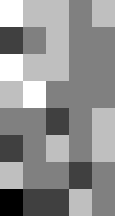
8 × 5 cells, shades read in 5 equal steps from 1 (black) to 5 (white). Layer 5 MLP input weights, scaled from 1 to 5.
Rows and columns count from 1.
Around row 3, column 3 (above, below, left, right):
4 3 4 3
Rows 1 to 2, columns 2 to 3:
4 4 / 3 4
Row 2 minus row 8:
1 1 2 -1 0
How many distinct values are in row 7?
3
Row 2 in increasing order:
2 3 3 3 4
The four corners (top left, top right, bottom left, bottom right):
5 4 1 3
